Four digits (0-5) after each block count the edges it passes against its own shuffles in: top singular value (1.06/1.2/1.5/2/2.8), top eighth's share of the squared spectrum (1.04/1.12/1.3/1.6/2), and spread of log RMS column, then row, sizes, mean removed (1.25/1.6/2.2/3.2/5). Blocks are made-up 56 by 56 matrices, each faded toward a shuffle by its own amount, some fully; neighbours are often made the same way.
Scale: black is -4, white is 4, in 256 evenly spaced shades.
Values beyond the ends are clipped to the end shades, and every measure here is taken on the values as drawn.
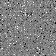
1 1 1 0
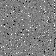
2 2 1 0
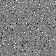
1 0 0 0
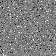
0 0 0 0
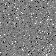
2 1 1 0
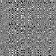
4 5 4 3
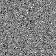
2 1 1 0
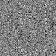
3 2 1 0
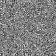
3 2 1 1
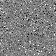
2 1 0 0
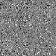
3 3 1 1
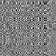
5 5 3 3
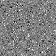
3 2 1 0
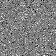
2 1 0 0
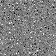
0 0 0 0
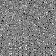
3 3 0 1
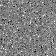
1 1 0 0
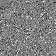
2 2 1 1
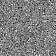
0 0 0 0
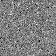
0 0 0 0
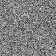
0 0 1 0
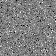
0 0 0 0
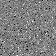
0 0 0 0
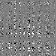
2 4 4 3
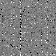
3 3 2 1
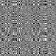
5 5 3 3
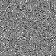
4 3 1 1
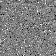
2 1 0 0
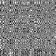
4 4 3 3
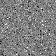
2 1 0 0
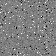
2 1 0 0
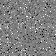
3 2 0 0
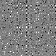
4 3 2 1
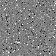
1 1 0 0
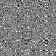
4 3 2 2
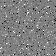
1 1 0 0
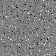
0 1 0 0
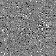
3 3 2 1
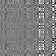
5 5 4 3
